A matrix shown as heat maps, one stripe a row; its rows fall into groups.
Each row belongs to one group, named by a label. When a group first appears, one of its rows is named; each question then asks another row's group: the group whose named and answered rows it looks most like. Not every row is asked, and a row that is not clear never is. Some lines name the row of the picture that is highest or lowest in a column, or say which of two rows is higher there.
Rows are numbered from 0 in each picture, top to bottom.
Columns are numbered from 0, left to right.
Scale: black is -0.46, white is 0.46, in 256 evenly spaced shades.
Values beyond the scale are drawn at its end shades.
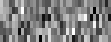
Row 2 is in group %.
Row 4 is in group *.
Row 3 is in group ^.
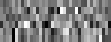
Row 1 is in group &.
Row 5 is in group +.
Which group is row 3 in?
%
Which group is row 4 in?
+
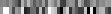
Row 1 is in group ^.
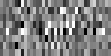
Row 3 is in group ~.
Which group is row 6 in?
%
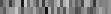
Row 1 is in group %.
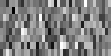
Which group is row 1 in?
+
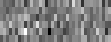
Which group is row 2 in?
%
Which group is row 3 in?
&
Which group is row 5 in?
^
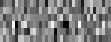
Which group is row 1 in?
^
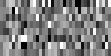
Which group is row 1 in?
+
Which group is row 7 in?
^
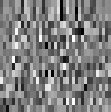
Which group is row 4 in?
^
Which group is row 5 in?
*
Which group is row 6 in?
%
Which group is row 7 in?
&
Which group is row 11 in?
~
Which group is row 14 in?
~
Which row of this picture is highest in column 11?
10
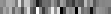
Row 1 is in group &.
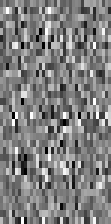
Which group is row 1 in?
^
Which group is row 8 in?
*
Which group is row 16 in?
+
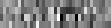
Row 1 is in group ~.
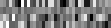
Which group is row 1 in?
*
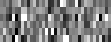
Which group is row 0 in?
&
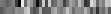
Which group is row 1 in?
%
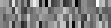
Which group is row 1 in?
+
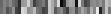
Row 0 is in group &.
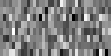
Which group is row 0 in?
&
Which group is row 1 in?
~
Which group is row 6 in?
+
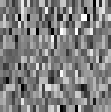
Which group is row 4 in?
&
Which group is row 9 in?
*
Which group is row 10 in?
&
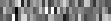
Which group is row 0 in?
&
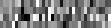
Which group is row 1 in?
~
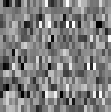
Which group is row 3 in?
*
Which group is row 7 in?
+
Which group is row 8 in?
*
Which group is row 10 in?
~
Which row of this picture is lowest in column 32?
3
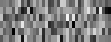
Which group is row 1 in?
+
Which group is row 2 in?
~
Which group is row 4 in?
+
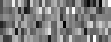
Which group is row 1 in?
*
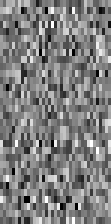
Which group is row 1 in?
~
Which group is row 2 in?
&
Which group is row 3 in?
%
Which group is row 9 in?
^
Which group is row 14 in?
%
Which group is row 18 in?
+
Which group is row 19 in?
&
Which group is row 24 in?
+
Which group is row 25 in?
^
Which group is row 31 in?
*
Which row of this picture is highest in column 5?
20
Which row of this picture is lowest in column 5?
3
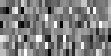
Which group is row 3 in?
^
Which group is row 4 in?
%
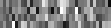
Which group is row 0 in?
+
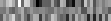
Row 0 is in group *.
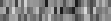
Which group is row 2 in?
*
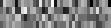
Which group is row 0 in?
%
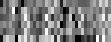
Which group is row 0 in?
^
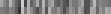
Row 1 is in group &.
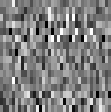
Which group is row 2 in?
~
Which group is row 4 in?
&
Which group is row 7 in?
%
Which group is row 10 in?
+
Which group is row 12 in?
*
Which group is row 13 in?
%
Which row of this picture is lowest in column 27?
5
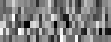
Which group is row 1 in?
*
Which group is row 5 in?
&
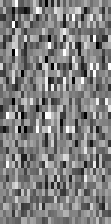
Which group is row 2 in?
~
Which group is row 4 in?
+
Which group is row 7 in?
+
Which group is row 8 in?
~
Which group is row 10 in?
^
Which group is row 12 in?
%
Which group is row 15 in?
~
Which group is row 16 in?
^
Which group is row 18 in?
*
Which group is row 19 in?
~
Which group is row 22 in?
+
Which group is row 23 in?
^
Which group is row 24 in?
^
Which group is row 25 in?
~
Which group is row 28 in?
%
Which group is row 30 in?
+
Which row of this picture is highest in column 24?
2
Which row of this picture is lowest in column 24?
11
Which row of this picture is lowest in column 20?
17
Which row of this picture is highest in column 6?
16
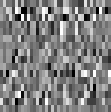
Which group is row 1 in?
+
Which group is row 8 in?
+
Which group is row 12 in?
^
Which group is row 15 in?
%
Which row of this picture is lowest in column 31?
12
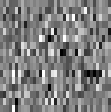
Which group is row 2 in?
~
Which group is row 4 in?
%
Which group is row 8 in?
~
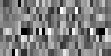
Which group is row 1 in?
&
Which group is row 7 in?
+
